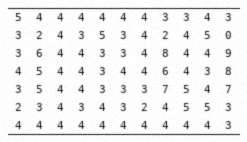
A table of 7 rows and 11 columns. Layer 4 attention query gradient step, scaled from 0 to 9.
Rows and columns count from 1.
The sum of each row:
42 35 52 49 48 38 43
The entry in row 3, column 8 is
8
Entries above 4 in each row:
1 2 3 3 4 2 0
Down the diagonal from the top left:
5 2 4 4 3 3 4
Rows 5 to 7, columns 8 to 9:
7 5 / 4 5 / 4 4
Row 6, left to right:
2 3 4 3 4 3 2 4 5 5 3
